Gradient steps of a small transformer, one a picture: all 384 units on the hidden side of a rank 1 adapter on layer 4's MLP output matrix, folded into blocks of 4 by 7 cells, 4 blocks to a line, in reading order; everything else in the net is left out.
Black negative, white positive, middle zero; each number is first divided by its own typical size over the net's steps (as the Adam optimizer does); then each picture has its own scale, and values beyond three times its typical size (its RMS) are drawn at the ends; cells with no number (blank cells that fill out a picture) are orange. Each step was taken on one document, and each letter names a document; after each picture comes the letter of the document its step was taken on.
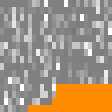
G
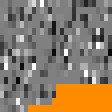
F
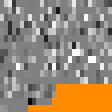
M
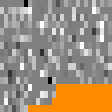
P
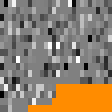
M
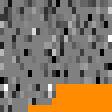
M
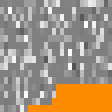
P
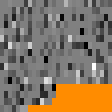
P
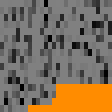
G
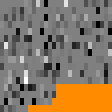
G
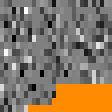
F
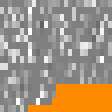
P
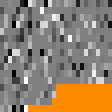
P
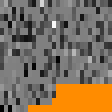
F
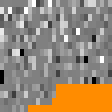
F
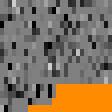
M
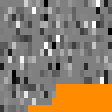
G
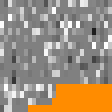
M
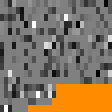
M
